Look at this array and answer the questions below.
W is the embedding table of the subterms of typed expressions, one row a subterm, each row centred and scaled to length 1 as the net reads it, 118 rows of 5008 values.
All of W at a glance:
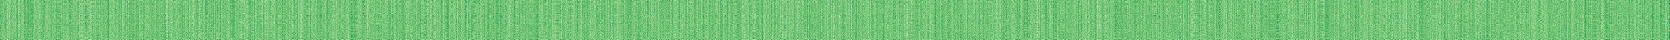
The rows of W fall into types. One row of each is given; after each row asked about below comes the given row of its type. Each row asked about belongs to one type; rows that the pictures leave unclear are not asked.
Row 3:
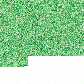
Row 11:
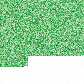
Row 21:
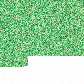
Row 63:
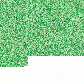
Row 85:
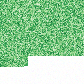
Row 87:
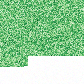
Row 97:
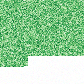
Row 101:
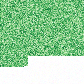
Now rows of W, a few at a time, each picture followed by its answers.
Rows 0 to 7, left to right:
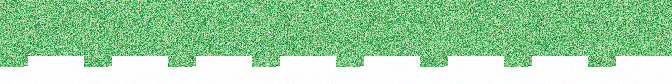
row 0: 97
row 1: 11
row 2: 11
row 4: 87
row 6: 87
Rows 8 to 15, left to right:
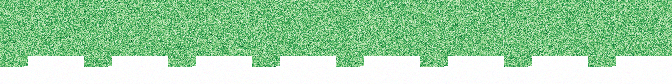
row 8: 21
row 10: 101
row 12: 21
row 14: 101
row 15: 63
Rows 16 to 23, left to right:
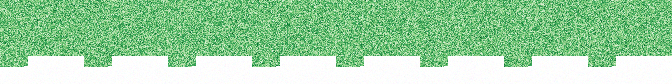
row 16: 21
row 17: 97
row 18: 85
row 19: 3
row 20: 63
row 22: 85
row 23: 97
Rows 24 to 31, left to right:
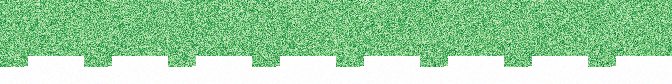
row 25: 97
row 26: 63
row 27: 11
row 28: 97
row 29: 97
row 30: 3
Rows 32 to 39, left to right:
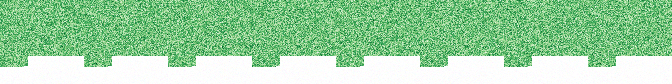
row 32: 85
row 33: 21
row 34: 97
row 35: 101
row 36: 21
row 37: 101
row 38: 97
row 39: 21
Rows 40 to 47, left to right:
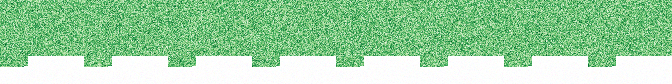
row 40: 3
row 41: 3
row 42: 21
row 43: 85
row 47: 85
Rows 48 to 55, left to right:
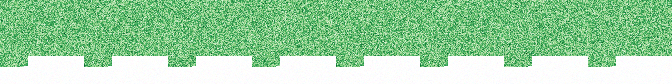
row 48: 85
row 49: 85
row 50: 11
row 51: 21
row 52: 85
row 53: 85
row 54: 3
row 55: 21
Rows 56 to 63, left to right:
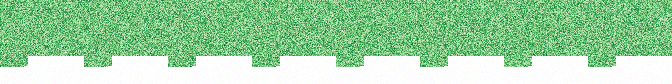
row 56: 101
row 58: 11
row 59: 63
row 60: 97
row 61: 63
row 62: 3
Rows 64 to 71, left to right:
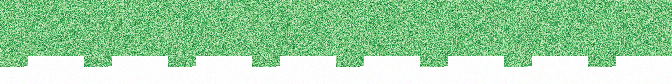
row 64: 87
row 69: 3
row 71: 3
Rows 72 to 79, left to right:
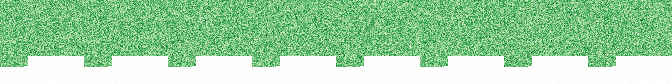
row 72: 97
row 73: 97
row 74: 21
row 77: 21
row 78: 101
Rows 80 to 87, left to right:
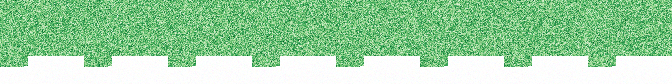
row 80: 97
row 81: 97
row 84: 101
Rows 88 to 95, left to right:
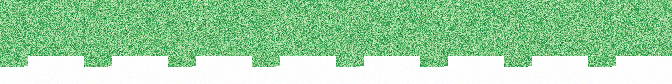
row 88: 63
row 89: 101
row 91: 21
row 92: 85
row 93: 85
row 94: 11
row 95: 63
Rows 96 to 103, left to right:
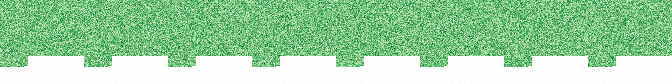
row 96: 87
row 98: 63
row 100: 3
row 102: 11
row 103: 11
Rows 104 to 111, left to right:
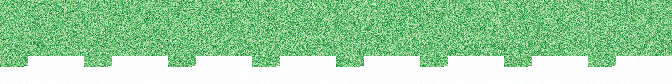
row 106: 101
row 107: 63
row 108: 85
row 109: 63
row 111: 101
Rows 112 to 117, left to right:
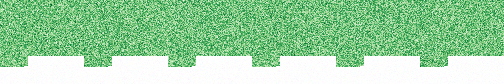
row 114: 87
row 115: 3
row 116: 101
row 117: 85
